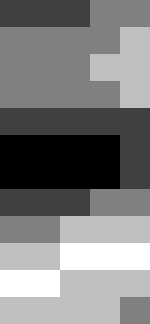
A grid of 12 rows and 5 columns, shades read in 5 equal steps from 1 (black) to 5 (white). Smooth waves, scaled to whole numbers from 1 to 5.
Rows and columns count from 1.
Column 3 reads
2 3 3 3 2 1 1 2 4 5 4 4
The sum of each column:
33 33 34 37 40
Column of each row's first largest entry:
4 5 4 5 1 5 5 4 3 3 1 1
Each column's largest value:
5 5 5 5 5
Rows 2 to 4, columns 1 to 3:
3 3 3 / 3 3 3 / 3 3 3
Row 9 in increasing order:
3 3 4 4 4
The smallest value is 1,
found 8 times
